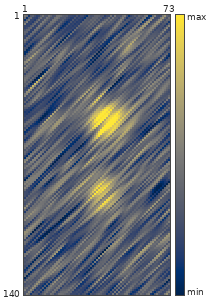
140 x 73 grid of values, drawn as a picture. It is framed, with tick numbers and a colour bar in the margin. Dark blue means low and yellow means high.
Slope: none. Grain: diagonal, up to the right. Odd rows or columns: none. Bumps: two. Ninth with the highest average: centre.
